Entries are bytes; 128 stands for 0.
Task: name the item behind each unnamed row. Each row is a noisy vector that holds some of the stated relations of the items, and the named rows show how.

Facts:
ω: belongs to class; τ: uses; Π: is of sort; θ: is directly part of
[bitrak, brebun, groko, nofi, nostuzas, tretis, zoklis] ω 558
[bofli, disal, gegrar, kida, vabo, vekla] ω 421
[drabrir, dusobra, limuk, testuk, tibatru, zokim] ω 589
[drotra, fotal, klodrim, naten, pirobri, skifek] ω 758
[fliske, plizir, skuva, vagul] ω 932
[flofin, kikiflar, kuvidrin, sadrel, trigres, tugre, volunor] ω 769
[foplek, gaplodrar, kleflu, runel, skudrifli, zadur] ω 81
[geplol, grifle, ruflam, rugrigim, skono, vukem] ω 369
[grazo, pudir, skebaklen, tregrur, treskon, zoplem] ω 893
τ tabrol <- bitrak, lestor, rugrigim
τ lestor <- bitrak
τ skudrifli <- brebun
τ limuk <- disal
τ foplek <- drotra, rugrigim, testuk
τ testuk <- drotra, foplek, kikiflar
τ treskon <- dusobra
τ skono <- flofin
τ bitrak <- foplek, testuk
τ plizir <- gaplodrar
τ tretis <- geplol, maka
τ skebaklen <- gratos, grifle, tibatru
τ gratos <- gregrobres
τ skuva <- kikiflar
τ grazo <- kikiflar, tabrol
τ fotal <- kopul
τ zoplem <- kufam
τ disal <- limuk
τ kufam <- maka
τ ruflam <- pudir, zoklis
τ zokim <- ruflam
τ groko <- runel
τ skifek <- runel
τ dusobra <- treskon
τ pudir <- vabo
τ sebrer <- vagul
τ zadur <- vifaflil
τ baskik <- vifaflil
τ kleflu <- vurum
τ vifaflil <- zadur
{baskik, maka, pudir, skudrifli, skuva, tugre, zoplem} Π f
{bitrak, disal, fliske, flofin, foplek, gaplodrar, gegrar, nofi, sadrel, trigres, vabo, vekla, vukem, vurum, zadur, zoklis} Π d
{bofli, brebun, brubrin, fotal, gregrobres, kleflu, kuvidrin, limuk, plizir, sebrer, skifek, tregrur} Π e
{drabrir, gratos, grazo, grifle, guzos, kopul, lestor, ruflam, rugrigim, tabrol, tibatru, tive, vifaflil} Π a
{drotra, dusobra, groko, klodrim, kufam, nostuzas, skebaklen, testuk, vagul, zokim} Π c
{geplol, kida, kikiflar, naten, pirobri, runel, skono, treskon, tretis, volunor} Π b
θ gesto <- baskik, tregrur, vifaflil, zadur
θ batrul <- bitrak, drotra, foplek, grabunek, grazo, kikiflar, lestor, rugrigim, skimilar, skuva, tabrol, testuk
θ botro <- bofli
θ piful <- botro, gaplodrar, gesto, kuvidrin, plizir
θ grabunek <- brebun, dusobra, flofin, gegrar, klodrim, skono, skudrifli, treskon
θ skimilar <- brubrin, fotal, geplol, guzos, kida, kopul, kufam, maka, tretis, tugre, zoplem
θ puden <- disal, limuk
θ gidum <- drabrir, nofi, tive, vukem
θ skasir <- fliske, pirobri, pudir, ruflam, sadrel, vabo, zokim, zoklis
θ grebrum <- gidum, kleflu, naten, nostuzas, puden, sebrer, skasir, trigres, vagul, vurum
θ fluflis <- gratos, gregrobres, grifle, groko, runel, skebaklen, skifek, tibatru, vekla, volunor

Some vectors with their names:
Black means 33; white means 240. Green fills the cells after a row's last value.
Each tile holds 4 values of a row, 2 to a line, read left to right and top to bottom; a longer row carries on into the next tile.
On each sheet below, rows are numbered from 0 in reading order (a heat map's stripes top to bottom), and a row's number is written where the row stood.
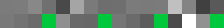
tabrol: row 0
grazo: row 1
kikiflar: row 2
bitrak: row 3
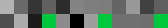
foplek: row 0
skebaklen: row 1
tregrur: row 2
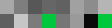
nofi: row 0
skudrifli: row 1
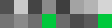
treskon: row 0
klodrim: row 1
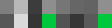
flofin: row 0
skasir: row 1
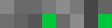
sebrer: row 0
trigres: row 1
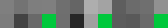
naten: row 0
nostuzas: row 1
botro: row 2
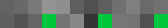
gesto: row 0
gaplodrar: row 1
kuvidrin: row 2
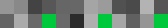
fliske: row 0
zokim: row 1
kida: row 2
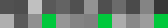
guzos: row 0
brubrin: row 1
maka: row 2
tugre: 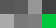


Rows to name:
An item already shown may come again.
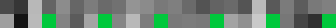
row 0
kufam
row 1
ruflam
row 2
skuva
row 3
gregrobres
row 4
tretis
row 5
kleflu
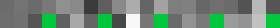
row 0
kuvidrin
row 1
fliske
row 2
brebun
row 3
plizir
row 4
tretis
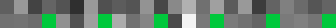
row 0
tregrur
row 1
skimilar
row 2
tugre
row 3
brebun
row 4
tregrur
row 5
gregrobres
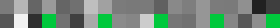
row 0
gegrar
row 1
groko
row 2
tibatru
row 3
drabrir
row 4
pudir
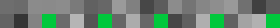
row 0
drotra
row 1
vekla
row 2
fliske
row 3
testuk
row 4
limuk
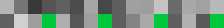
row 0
zoklis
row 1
kopul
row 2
dusobra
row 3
skono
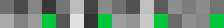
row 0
maka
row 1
flofin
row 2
tretis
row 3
rugrigim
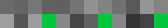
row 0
gratos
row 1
volunor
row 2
runel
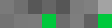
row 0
gregrobres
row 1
batrul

